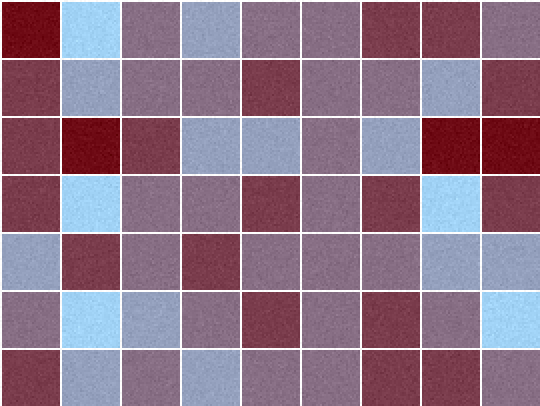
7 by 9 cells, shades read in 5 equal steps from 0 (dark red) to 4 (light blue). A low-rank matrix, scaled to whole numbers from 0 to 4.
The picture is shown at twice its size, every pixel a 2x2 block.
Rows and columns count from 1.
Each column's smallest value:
0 0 1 1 1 2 1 0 0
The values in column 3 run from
1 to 3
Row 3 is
1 0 1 3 3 2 3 0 0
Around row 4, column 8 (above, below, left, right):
0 3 1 1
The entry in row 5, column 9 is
3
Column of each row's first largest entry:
2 2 4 2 1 2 2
